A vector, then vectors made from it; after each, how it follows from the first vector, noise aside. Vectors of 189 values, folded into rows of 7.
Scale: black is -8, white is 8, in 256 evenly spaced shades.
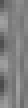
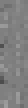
partly zeroed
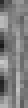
scaled up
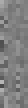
sign-scrambled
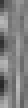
scaled up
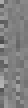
sign-scrambled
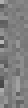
sign-scrambled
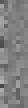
sign-scrambled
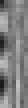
scaled up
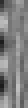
scaled up
